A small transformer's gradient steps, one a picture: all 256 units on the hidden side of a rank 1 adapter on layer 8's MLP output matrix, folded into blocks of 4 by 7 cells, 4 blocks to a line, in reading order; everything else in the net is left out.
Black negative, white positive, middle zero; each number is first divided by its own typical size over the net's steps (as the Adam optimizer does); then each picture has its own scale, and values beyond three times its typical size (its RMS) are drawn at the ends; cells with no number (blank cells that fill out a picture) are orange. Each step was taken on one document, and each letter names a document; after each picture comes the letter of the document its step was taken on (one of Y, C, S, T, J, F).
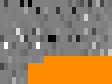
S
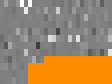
S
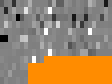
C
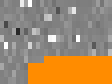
S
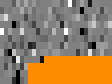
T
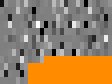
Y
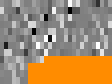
T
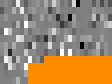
T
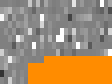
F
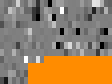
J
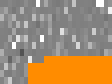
F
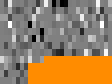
Y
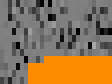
J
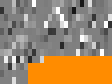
T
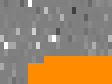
S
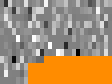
Y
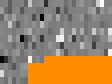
F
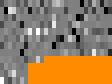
J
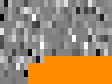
Y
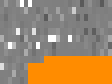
S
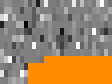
F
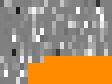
Y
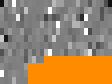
C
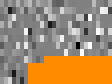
J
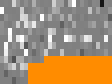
T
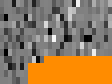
T
